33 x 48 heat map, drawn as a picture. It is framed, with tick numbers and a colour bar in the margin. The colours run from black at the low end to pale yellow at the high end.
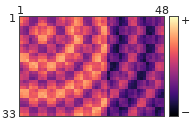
Seam: vertical, 60% of the way across, the left part higher. Average level on the scale: 50%. Rings: centred on the top left.
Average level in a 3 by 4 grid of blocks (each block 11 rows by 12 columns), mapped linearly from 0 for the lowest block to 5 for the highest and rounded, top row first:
4520 | 5520 | 5520
